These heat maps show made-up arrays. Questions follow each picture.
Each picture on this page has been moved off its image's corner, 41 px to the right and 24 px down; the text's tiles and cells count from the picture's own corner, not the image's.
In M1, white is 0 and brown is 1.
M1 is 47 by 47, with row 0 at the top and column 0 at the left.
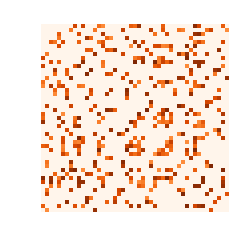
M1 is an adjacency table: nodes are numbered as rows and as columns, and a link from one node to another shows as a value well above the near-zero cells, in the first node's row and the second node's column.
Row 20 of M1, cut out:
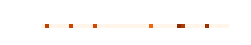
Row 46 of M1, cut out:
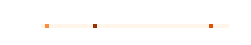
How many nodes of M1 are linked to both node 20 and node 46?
2
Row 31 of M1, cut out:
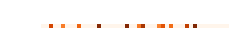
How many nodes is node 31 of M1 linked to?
12
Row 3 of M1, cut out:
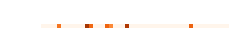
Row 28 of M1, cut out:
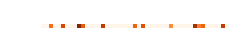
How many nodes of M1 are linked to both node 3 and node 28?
0
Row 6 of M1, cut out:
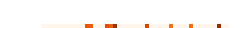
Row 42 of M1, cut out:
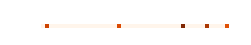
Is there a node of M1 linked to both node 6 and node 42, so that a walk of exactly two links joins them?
no
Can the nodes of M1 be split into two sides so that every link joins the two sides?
no
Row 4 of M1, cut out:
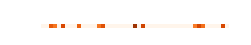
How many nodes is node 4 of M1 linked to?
12
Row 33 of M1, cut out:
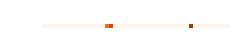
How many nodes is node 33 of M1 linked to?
3
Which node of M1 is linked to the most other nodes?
node 38
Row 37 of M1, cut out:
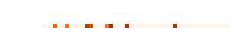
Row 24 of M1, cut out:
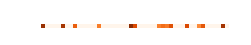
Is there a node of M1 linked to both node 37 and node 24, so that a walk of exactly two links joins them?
no
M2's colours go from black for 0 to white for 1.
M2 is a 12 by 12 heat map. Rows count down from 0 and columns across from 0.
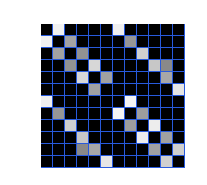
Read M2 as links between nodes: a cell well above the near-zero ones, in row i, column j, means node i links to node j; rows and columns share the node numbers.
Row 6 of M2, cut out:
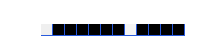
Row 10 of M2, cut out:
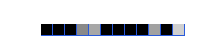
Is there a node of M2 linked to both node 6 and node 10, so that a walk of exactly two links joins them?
no
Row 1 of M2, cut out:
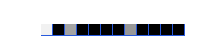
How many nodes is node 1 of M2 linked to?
3
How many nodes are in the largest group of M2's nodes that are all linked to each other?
3
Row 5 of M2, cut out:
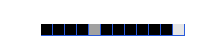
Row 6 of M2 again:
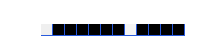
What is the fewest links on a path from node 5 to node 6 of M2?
6
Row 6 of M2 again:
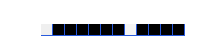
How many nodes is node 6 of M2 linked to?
2
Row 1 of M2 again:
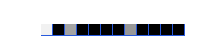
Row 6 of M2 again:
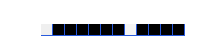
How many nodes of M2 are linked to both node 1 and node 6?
2
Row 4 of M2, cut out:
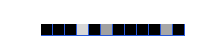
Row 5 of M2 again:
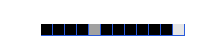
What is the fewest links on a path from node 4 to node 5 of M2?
1
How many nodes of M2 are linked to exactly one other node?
0
